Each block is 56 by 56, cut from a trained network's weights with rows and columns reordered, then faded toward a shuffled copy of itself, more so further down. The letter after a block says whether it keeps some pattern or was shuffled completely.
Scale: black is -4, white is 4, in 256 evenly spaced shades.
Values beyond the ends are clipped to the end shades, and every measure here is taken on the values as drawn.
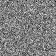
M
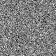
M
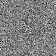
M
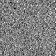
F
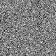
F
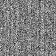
F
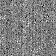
F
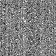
F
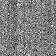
F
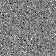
M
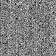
F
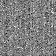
F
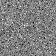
M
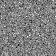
M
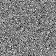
M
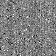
F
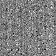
F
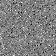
M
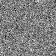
M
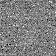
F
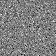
M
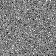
M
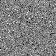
M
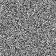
M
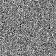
F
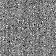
F
